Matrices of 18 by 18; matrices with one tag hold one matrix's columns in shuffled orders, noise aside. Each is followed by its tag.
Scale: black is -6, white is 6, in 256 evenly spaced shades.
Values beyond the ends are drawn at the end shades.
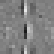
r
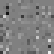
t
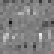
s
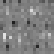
s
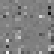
t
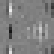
r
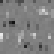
s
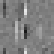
r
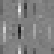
r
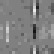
r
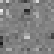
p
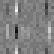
r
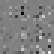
t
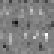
s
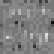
s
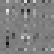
p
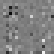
t
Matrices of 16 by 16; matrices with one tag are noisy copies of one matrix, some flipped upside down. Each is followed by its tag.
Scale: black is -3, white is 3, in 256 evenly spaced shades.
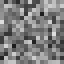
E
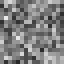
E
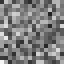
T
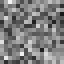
E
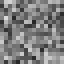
E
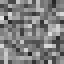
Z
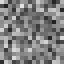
T
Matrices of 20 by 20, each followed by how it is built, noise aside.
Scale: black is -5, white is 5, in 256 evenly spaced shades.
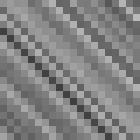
Toeplitz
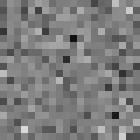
noise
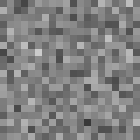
noise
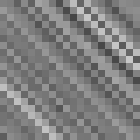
Toeplitz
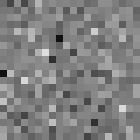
noise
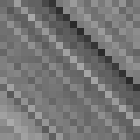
Toeplitz
